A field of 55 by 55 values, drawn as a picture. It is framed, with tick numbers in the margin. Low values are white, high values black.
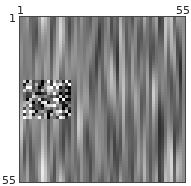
Average level on the scale: 50%. Odd patch: rougher, in the middle left. Grain: streaks running down. Mirror symmetry: none. Roughest part: middle left.
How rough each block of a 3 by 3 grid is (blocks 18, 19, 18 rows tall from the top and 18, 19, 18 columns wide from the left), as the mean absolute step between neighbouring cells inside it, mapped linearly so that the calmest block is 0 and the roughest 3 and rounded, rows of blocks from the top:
000
300
000
